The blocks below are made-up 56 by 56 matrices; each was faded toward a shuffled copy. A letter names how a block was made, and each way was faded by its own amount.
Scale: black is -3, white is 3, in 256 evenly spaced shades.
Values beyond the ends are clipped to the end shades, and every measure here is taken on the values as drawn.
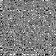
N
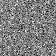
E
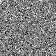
E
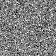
E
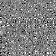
N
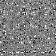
N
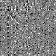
N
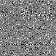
N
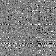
N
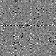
N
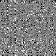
N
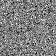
E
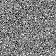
E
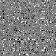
N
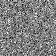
E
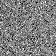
E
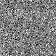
E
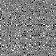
N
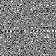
N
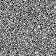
E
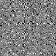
N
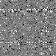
N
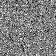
E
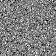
E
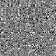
N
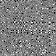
N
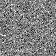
E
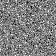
E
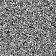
E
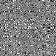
N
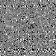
N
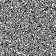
E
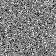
E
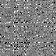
N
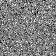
E
